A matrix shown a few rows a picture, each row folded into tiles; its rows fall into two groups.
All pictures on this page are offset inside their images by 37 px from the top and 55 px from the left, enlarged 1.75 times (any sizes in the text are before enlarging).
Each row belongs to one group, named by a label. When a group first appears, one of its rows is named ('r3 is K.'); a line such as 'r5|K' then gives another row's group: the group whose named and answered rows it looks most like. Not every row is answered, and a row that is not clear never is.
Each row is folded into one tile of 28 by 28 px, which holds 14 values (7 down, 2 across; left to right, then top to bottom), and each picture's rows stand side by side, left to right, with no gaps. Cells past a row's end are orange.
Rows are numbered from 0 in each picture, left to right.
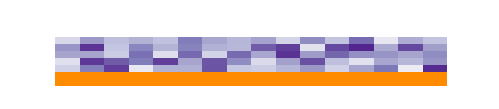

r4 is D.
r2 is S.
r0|D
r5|S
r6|D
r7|D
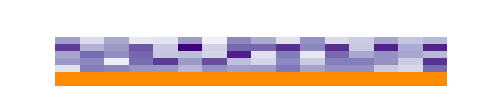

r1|D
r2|S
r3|S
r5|D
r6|S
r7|D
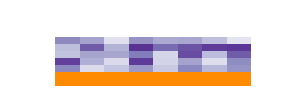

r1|D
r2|D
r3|D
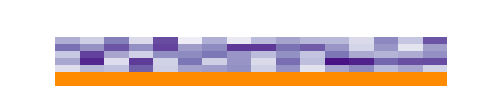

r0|D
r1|D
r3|D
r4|D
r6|S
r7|S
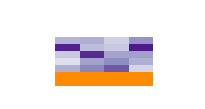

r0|D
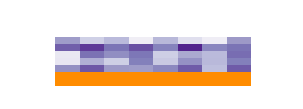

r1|D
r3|D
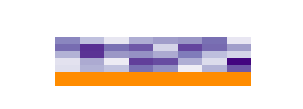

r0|D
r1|D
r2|S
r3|D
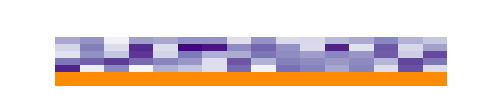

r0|S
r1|S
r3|D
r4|D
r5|S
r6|S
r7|S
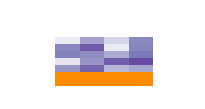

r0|D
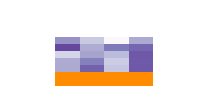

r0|D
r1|D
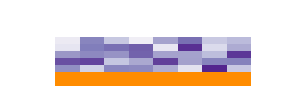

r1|D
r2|S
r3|S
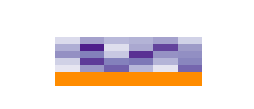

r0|D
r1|S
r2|D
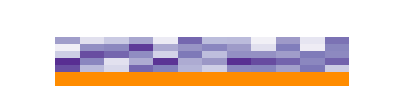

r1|D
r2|S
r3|D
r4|S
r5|S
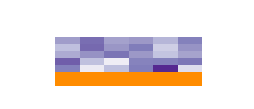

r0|S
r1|D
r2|S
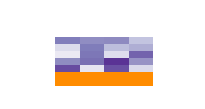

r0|S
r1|S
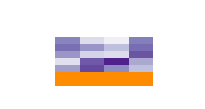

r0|D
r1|S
